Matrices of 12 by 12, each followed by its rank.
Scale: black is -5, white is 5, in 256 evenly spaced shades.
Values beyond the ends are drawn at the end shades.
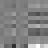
one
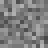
full rank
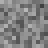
full rank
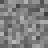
full rank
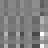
one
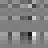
one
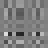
one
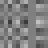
one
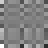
one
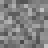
full rank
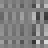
one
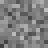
full rank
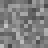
full rank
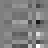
one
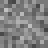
full rank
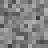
full rank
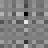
one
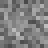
full rank
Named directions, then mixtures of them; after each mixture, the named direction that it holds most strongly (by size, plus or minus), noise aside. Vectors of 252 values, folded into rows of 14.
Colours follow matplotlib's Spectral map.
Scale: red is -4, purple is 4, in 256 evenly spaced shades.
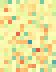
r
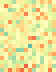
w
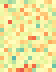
w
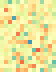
r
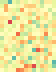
r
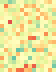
w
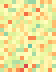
w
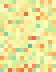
w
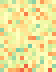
w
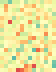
r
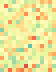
w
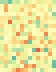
r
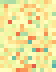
r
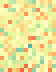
w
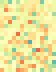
r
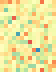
r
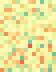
w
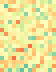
w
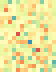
r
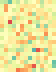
r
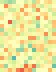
w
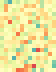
r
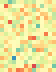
w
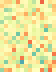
r
